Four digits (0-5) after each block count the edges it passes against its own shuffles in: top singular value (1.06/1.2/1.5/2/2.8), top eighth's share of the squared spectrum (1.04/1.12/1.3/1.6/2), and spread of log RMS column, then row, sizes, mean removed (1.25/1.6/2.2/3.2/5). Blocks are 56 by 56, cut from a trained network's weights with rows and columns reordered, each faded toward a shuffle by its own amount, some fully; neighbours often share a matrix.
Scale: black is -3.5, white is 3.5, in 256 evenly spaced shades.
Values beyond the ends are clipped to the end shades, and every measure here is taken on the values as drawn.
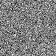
0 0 0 0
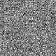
3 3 1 0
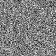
2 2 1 0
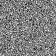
0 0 0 0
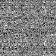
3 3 2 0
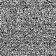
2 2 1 0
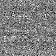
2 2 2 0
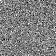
0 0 0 0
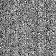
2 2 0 0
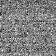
2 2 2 0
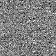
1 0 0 0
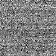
2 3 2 1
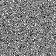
0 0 0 0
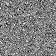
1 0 0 0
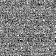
2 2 1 0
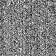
2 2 0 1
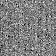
2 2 0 0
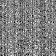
3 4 0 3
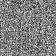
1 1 0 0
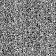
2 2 0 0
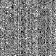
3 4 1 2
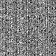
3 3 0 2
